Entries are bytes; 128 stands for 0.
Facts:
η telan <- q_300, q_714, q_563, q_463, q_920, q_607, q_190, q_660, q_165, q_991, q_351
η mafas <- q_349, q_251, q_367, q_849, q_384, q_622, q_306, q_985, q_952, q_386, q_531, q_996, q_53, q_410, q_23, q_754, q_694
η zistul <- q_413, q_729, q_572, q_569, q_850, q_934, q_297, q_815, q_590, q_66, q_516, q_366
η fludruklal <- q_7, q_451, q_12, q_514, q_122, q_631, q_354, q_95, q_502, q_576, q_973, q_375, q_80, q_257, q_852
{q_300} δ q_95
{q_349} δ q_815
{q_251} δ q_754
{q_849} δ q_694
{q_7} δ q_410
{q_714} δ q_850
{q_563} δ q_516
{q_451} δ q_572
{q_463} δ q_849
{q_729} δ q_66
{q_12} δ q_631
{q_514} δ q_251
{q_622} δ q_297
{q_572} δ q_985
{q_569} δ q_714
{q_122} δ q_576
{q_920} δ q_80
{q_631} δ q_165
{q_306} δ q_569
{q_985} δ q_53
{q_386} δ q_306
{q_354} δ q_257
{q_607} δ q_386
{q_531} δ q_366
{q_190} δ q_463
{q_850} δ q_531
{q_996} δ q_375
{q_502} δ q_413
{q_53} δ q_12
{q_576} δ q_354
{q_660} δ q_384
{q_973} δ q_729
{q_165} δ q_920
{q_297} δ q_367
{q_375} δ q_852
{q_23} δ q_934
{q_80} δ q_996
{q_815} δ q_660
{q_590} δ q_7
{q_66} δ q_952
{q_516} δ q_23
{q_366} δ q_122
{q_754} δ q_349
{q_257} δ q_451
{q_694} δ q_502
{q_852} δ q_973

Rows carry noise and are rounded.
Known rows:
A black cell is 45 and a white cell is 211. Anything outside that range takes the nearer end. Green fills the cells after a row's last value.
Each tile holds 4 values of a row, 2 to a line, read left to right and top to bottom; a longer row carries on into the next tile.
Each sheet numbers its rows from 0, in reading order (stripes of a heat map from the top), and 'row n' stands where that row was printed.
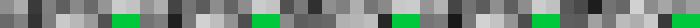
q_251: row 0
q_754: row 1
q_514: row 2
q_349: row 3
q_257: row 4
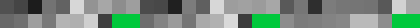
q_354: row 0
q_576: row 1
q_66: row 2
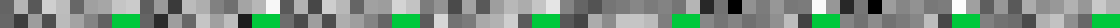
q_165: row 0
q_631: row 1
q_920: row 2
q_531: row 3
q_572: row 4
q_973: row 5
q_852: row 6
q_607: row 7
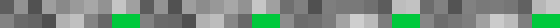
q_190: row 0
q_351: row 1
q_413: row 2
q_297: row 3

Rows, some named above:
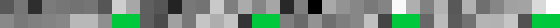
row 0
q_66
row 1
q_451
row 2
q_375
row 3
q_306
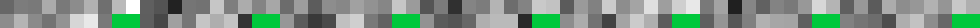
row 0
q_850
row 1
q_451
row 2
q_660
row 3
q_502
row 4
q_714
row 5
q_952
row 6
q_607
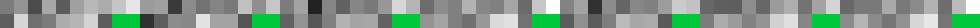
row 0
q_531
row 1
q_985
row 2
q_952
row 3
q_569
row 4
q_622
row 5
q_366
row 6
q_850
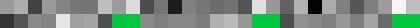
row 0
q_53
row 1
q_729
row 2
q_996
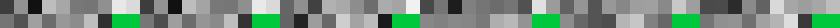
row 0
q_80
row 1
q_80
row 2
q_12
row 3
q_729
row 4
q_463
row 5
q_122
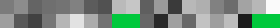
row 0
q_815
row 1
q_631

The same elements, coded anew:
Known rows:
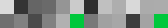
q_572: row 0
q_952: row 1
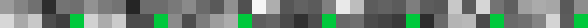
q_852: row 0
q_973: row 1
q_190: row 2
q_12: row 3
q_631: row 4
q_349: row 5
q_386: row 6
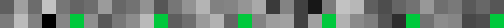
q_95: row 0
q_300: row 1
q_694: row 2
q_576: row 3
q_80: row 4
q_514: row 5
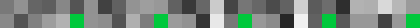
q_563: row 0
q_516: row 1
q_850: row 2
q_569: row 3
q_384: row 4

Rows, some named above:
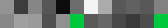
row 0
q_122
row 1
q_12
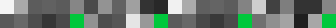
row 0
q_12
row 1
q_714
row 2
q_12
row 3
q_257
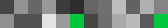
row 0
q_714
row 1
q_251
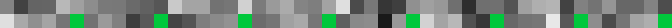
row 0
q_729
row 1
q_502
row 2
q_985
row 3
q_622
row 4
q_451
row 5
q_375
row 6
q_306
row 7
q_607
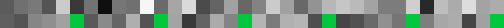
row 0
q_660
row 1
q_815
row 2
q_920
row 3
q_996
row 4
q_53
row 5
q_952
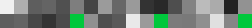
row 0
q_12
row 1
q_714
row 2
q_531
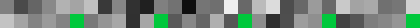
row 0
q_66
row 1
q_354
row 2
q_815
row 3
q_165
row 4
q_985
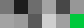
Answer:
q_366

